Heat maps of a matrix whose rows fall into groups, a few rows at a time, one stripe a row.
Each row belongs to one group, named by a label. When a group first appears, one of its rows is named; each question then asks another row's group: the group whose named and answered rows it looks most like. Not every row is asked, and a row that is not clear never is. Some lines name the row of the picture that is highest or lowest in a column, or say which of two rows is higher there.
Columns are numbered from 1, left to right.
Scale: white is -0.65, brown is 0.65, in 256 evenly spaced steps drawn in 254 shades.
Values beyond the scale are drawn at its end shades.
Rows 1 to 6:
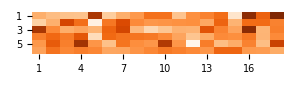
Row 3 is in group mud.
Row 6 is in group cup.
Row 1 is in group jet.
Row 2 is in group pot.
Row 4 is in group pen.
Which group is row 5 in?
pen
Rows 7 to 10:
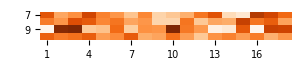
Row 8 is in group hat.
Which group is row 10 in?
pen
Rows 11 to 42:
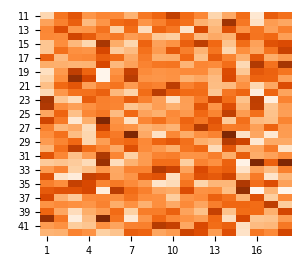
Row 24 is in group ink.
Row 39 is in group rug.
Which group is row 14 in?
hat
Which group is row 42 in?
pot
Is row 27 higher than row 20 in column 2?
No
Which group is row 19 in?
pot
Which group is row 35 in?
hat
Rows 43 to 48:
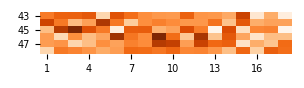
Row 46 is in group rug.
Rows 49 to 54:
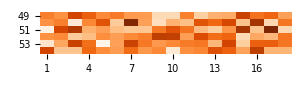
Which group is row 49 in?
hat
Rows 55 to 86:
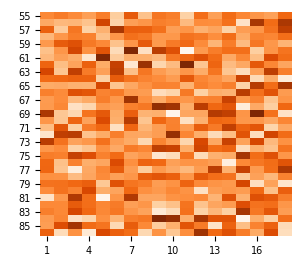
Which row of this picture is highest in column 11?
62
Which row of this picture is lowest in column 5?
81
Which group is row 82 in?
hat
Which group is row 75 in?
hat
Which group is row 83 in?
hat
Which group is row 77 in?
rug
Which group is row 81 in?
pot
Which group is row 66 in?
hat
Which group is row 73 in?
ink
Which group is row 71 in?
cup
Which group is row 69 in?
mud
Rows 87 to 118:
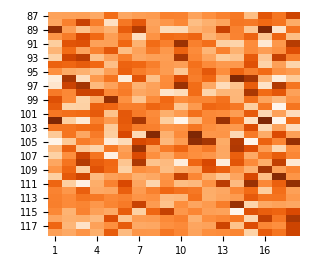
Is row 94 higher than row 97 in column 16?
Yes
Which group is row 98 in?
hat
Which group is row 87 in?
jet
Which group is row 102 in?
mud
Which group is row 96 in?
cup
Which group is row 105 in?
pot
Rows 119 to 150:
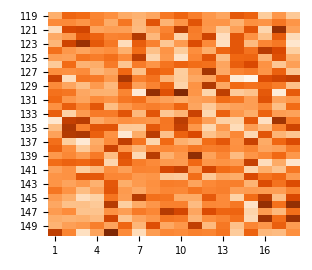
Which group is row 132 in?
pen
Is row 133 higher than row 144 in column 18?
No
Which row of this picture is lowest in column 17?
130
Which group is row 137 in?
rug
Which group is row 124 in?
mud
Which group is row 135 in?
pen
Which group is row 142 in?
hat
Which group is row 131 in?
mud
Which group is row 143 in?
jet
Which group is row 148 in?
jet
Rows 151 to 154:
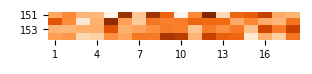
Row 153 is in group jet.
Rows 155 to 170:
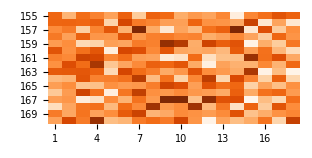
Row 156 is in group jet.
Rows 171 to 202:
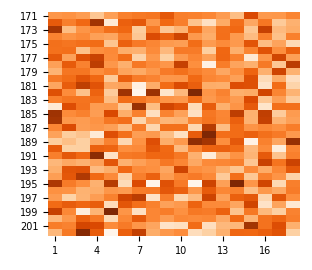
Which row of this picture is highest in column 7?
184
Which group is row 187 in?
ink
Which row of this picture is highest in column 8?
182
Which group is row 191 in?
pen
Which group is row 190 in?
mud
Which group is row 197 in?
rug
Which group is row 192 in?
jet
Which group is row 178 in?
pen
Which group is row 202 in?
pot
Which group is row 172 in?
pen
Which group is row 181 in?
cup
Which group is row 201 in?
hat
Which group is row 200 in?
pot
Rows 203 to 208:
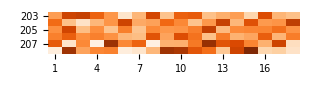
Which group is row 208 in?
cup
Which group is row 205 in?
ink
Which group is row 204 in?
rug
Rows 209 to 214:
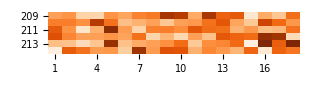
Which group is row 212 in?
mud
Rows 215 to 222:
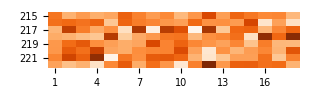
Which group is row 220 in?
pen
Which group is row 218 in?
jet
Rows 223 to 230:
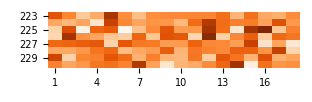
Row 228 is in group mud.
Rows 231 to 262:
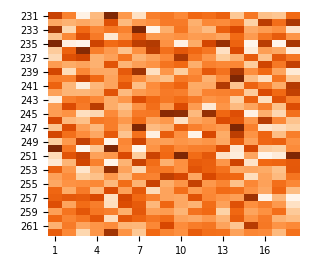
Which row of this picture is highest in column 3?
236
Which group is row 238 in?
jet
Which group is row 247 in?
cup
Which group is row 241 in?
rug
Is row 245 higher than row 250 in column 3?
Yes
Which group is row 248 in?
ink
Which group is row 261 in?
cup
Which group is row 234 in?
pot
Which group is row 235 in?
mud
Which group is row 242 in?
jet
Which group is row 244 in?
pen
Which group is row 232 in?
jet
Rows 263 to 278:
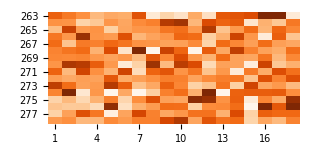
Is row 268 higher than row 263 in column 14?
Yes
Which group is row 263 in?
mud
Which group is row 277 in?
pot
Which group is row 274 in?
ink
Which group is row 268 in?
ink
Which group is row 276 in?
jet
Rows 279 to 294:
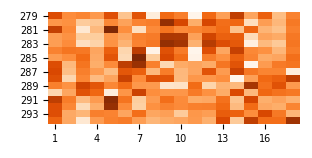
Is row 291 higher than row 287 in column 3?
No
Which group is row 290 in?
pot
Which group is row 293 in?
mud
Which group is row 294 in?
rug
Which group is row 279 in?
ink
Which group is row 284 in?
ink
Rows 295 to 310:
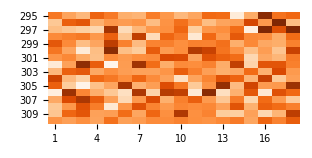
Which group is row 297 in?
jet
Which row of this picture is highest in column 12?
306
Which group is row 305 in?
rug
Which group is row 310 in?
jet
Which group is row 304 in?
mud
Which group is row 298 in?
ink
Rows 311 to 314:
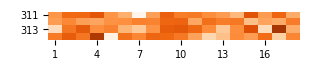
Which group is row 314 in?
pen
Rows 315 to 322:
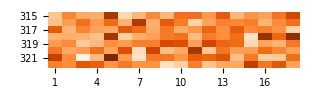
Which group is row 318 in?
jet
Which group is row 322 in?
hat
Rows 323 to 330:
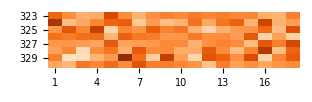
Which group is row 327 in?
jet
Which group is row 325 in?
pen
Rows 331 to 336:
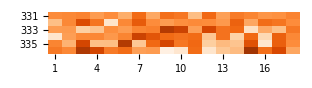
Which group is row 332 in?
pot
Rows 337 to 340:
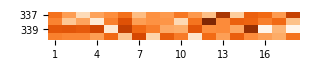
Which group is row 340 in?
ink
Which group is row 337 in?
rug
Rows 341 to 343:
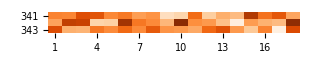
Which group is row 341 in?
hat
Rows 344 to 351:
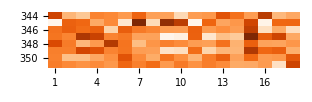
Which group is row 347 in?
hat
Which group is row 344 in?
mud
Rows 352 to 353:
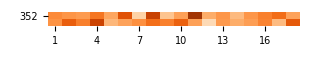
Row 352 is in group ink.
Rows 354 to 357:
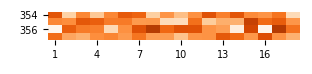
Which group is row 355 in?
hat
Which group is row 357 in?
mud
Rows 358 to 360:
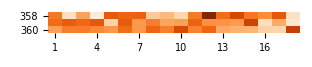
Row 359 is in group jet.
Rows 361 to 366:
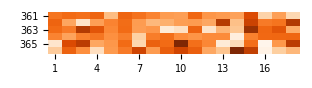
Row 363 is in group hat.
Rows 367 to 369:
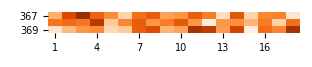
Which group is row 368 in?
pen
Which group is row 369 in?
pot
